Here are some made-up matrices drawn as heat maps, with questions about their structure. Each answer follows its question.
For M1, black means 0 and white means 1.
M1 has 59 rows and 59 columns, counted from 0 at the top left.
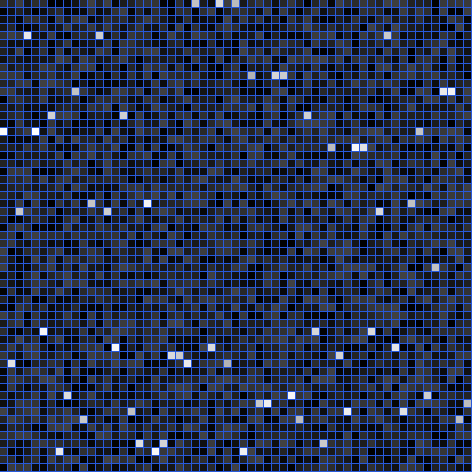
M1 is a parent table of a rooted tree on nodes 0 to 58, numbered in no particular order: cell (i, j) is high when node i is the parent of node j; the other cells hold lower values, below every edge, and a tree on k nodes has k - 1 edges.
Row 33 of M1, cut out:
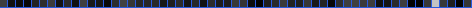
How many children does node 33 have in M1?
1
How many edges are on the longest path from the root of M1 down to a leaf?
4
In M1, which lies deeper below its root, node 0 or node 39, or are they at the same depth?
the same depth
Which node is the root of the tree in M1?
25
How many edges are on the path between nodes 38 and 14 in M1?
1
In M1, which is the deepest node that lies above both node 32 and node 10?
51
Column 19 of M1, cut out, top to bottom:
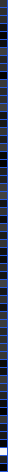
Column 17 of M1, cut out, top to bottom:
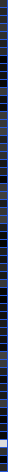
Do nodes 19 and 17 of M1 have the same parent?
no
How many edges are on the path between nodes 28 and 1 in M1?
2
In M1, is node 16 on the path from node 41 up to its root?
no
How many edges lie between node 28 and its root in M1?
3
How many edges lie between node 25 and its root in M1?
0
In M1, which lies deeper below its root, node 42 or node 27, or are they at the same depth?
node 27
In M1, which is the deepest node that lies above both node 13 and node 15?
43
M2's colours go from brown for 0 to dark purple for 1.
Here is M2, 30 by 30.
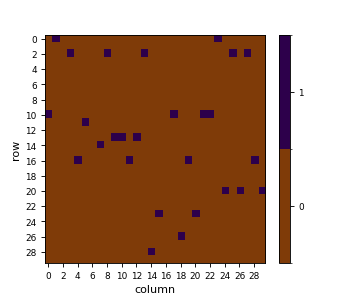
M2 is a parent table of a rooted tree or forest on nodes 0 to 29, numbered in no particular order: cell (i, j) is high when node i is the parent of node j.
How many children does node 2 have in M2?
5
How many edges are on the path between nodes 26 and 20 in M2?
1
